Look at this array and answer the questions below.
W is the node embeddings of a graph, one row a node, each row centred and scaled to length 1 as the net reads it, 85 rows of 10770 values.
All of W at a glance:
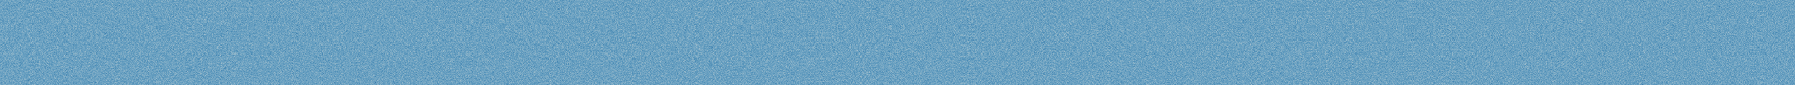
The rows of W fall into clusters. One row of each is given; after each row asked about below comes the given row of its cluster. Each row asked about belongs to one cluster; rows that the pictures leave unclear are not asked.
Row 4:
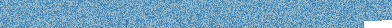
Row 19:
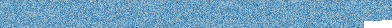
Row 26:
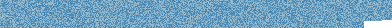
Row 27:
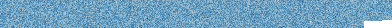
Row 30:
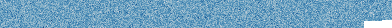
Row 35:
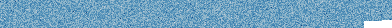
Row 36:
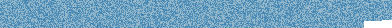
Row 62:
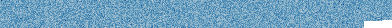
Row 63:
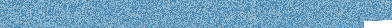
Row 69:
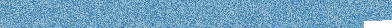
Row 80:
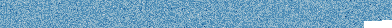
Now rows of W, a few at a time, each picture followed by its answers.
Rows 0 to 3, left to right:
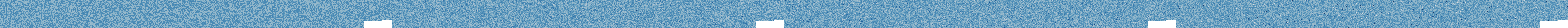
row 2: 62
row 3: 36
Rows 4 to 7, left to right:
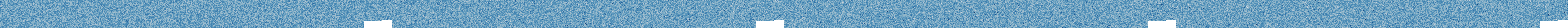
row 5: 63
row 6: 27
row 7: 80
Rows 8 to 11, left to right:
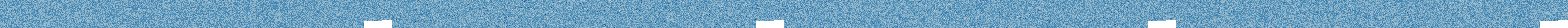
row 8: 63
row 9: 63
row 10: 27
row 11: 62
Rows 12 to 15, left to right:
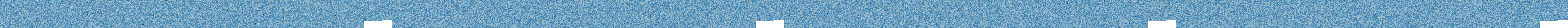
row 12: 80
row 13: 63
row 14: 69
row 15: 35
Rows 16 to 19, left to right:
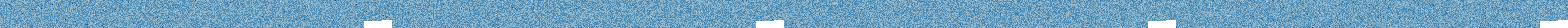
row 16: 80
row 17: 80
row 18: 26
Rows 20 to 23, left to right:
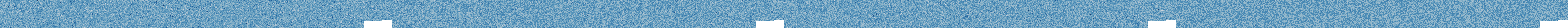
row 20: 19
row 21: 63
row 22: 19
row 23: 62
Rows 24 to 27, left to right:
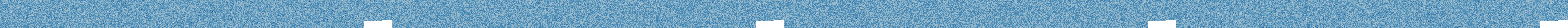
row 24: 4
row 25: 36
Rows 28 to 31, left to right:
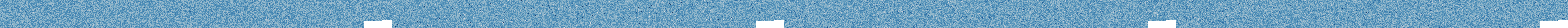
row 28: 26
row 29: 36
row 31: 27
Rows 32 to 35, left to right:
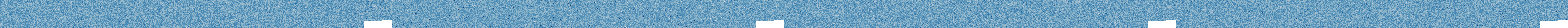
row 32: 4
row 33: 36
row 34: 19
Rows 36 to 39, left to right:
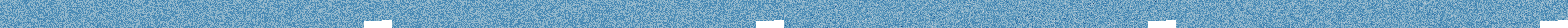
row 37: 4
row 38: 4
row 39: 27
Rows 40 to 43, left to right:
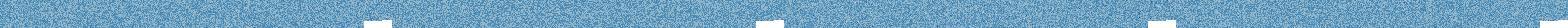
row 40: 27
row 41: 80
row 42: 4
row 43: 63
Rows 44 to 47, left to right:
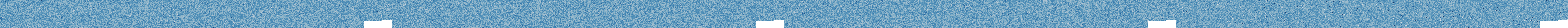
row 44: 35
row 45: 35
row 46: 62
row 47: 30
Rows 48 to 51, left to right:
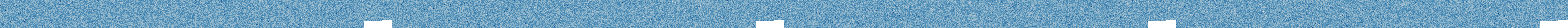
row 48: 62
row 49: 80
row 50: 30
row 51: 19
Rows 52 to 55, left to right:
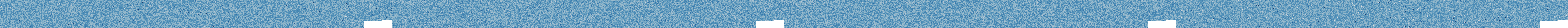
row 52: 80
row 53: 26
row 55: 36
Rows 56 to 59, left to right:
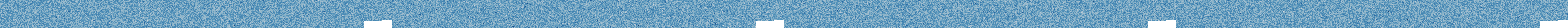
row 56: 35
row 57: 19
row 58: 4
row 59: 4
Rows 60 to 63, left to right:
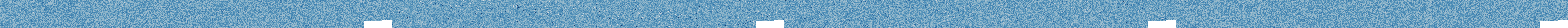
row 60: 26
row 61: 30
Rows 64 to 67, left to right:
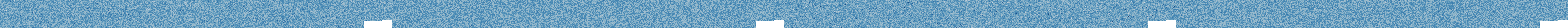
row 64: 30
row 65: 62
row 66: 26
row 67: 63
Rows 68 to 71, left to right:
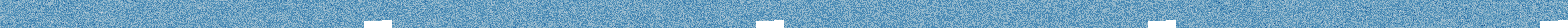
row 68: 26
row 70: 36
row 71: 26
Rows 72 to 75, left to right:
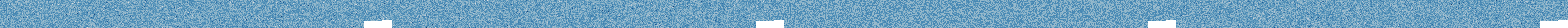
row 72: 80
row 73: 4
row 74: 80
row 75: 69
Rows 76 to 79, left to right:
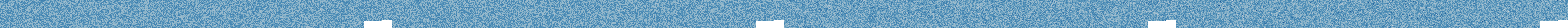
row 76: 35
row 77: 36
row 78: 30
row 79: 27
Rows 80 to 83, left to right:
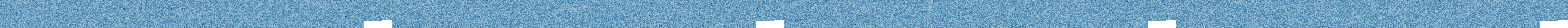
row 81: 4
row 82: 35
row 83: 35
